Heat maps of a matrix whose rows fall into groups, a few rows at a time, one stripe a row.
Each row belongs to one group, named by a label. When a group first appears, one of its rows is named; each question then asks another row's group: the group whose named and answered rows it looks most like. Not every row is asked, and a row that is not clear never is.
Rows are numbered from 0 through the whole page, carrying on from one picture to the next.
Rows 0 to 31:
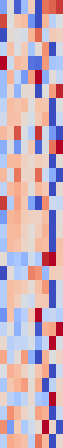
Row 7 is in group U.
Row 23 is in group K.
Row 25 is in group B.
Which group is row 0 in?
K
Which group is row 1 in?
B
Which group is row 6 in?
K
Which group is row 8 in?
U
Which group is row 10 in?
K
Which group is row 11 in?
U
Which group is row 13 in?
U
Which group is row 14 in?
B
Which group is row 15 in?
U
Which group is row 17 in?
U
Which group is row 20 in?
U
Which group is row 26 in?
U
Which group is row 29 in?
U
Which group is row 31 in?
U
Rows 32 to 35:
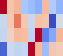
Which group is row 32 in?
B
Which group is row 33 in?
U
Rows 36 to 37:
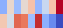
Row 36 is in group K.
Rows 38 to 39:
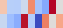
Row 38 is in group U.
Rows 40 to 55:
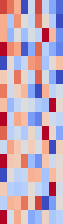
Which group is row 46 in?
B
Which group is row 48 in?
B
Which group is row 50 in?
U
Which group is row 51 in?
B
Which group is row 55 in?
B
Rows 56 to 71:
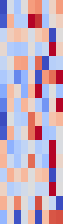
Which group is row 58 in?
U
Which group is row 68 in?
U
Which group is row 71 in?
K
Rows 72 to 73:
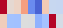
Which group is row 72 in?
B
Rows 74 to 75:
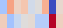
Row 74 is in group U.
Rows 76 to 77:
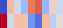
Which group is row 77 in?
B
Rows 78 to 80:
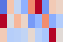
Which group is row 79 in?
B
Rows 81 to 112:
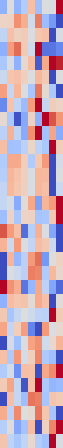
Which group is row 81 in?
K
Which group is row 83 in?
U
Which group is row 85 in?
K
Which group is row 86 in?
U
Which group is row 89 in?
K
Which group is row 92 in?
U
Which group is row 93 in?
U
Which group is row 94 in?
U
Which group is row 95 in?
K
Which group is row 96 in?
K
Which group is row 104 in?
B
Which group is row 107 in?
K
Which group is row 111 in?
K
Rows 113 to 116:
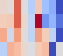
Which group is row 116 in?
U
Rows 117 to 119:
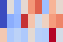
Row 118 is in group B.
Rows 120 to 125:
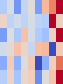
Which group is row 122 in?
K
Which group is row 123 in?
U
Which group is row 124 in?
K
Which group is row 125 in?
K
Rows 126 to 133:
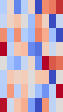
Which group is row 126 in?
K
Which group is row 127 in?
U
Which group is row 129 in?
B
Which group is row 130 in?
K
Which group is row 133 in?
B
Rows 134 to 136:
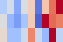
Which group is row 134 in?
K
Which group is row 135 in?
K
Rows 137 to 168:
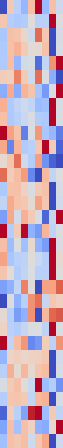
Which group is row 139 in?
U
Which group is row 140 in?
U
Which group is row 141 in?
K
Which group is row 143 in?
K
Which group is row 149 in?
B
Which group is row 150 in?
U
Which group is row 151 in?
U
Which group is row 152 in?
K
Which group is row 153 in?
B
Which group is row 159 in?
K
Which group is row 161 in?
B
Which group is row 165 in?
U
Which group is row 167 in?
K
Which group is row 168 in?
U
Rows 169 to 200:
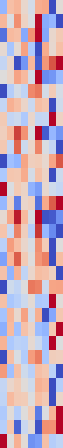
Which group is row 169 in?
U
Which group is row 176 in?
U
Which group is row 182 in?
B
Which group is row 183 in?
K
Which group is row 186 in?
U
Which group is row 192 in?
K
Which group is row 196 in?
U
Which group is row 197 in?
U
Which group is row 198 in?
K
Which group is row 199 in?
K
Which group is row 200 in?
B
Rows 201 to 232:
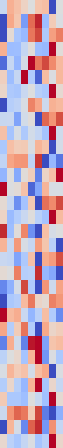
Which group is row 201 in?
U
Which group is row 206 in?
B
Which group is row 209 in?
K
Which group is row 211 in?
U
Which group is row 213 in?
K
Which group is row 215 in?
K
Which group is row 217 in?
B
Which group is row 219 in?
K
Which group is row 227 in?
U
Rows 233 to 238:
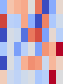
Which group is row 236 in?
K
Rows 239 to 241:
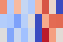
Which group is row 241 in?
K
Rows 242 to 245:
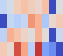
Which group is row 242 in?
U
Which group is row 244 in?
U
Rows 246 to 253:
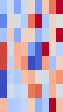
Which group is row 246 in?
K
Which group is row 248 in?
K
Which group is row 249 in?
B
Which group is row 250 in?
B
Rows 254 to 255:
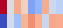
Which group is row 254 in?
B
